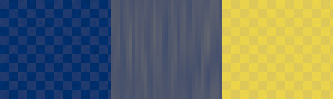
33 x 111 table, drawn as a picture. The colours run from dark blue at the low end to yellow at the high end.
The table splits into one row of 3 panels. Panel 1,1: very low, checkered, faint in contrast. Panel 1,2: low, streaked downward, faint in contrast. Panel 1,3: very high, checkered, faint in contrast.
